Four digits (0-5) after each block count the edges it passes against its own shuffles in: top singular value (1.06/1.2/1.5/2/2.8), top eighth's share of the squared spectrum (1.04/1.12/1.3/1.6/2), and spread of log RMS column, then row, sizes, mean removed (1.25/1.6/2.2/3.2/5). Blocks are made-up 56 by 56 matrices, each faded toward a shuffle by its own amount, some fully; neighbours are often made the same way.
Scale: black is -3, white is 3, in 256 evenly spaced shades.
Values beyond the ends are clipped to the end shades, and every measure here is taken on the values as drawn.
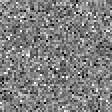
0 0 0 0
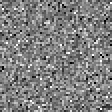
0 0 0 0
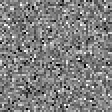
0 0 0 0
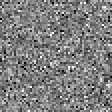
0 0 0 0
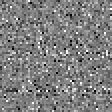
1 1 0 1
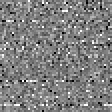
1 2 0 2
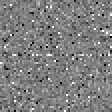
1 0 0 0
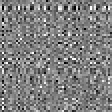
5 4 3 3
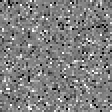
0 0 0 0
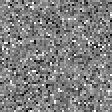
1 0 0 0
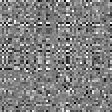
5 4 3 3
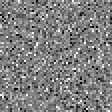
2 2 0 0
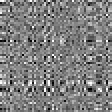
5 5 3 3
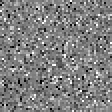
1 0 0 0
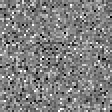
2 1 0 0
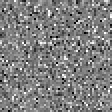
3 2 0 0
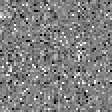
3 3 1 1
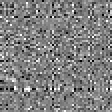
4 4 2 2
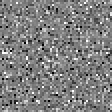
3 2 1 1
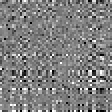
5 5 3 3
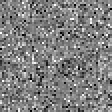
3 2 0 0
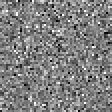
0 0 0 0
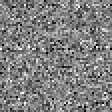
0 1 0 2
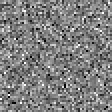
0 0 0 0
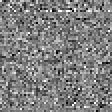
1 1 0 2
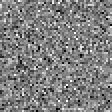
0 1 0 0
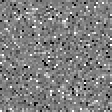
0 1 0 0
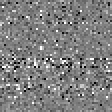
2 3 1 3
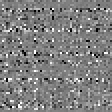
2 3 2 4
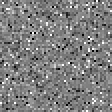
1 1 0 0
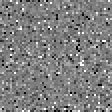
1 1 0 1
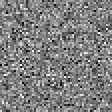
3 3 1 1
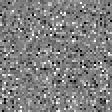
3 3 1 1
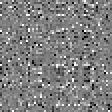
4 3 2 2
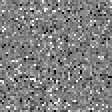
3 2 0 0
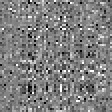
4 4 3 2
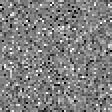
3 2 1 0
